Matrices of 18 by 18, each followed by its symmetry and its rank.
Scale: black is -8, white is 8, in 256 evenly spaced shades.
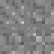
symmetric, rank three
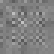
symmetric, rank three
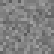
neither, full rank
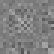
symmetric, rank three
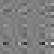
neither, rank two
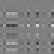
neither, rank one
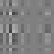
neither, rank one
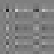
neither, rank one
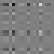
neither, rank one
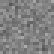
neither, full rank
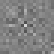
symmetric, rank three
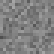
neither, full rank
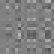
neither, rank two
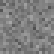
neither, full rank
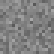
neither, full rank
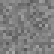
neither, full rank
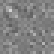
symmetric, rank three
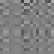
neither, rank two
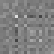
symmetric, rank three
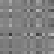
neither, rank one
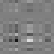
neither, rank one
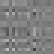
neither, rank two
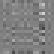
neither, rank two
